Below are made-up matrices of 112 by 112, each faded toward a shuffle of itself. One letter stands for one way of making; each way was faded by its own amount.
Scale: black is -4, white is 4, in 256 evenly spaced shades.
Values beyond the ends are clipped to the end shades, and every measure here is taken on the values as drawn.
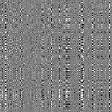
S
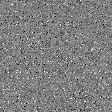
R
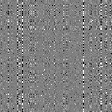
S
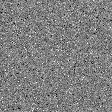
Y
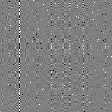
S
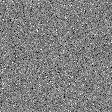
Y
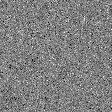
Y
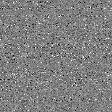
R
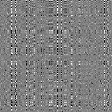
S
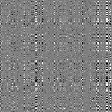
S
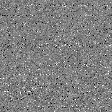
R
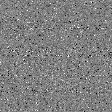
R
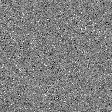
Y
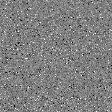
R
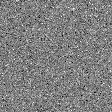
Y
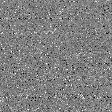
R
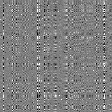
S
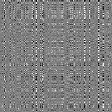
S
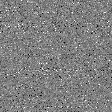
R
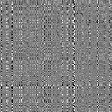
S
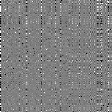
S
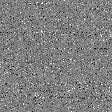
R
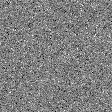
Y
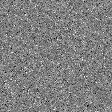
Y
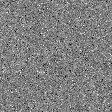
Y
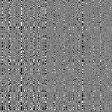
S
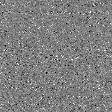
R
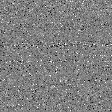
R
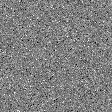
Y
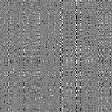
S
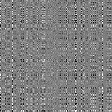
S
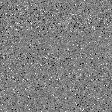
R
